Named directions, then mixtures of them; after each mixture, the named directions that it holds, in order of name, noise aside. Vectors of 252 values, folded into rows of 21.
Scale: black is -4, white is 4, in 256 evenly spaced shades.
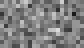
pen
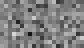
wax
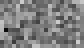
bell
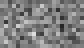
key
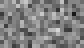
pen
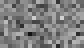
key, wax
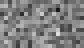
key, pen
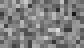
pen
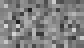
key, wax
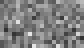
bell, wax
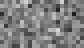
pen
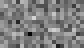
pen, wax
